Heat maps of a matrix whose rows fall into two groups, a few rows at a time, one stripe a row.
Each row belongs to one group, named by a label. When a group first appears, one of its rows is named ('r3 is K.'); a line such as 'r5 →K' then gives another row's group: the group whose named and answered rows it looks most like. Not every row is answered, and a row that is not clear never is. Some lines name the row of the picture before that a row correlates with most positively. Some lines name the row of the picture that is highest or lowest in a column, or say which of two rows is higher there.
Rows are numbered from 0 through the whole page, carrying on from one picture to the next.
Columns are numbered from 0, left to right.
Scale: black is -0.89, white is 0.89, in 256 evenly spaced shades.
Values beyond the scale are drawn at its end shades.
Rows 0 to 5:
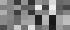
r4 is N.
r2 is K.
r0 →K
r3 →N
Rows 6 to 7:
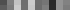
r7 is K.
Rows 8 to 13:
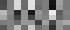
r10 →K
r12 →N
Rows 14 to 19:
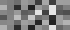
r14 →N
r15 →K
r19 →K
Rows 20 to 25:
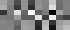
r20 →K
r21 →K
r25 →N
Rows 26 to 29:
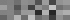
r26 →N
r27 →K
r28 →N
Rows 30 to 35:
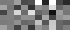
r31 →K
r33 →N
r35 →K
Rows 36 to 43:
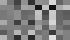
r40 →K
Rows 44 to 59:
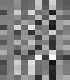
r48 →N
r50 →K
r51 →N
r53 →N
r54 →K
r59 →N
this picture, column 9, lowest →55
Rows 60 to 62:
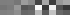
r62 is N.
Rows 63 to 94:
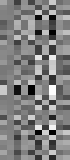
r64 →N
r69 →N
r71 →K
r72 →N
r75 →K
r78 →N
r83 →N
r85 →K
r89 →N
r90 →K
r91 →N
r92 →N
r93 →K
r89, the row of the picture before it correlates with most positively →60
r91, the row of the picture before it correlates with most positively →60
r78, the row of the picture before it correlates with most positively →60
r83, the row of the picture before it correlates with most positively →60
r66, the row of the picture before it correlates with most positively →60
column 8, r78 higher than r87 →Yes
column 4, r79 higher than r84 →Yes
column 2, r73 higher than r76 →No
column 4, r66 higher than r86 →No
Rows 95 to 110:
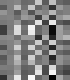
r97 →K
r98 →N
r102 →N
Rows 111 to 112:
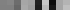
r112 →N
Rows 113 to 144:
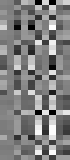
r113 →N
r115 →K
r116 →N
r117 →K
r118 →K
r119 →N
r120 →N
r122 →K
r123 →K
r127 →K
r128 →N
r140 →K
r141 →N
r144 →N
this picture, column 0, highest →118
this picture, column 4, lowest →118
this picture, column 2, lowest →118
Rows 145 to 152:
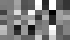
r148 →N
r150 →K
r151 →K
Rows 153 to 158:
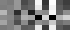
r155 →K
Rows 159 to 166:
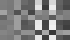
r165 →N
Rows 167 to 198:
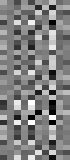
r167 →K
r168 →N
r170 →K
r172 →N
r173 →K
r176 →K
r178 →K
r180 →K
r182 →N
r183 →K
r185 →N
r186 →K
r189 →N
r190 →K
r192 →K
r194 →K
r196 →N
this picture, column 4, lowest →190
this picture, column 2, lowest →190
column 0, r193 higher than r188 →Yes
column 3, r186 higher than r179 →Yes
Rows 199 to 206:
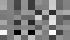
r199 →K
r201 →N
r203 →K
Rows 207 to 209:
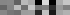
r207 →N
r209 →N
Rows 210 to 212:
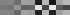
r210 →N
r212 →N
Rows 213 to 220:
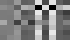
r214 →N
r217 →K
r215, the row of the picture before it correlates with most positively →211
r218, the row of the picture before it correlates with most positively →211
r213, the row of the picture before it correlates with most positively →211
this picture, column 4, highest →214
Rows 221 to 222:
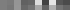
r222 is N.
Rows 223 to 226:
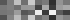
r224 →N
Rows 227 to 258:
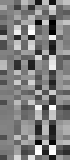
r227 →N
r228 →K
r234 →K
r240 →K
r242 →N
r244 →N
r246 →N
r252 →N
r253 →N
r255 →N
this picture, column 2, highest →233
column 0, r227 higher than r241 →Yes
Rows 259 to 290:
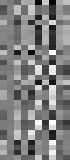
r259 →N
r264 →N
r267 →N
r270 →N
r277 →K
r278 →K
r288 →K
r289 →K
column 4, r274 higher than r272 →Yes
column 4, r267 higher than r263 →Yes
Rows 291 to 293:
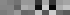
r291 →N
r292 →N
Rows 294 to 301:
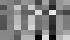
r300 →N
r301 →N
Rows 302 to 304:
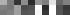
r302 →K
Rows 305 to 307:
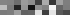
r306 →K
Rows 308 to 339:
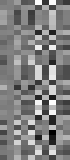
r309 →N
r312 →K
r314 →N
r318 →N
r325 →K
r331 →N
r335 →N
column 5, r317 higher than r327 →Yes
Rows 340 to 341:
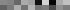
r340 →N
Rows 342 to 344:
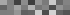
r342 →K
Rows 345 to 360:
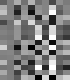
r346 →K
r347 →K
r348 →N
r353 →N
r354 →K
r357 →K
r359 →K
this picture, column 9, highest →360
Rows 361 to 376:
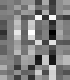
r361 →N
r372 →N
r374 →K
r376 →K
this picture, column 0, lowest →367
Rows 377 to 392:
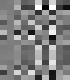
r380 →K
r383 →K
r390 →K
